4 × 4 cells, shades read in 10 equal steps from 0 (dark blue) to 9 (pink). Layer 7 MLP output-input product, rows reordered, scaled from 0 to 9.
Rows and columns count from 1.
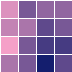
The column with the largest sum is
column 1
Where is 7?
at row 2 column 1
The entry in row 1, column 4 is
5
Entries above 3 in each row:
4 3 2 2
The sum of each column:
30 18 10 14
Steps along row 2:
down down up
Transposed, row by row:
8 7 9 6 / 4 6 4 4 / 5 3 2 0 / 5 4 2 3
